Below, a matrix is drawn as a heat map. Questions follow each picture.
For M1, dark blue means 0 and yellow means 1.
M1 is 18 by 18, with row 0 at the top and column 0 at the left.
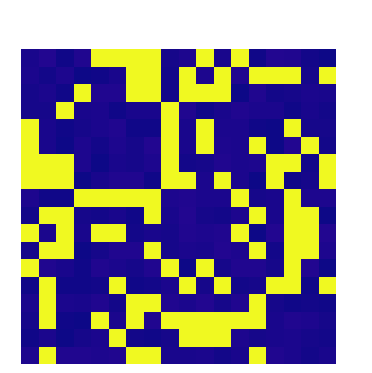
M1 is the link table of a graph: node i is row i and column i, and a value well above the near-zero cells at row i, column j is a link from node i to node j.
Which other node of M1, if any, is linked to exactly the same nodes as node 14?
node 17
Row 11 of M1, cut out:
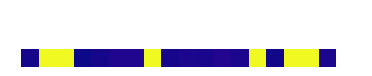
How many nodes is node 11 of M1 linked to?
6
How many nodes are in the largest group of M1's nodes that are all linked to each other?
4
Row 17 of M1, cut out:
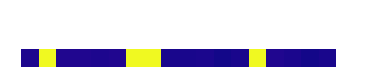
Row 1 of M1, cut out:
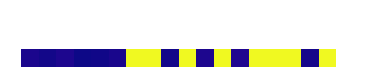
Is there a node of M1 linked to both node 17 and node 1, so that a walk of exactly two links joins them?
yes
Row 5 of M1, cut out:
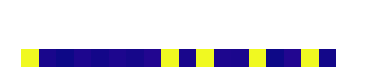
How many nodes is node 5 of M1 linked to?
5
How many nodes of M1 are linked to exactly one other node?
0
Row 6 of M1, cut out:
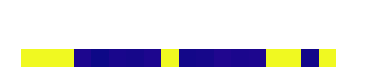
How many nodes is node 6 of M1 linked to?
7
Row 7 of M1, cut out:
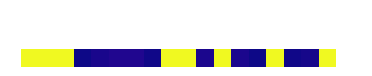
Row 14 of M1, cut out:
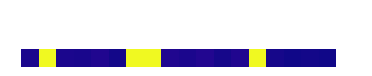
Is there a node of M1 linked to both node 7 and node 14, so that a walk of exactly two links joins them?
yes
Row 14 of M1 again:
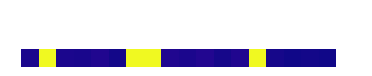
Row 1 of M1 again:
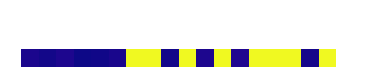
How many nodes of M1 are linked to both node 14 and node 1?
3
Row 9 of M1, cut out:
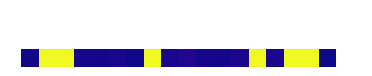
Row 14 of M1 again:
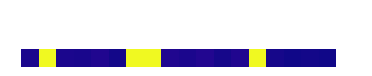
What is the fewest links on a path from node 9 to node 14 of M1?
2
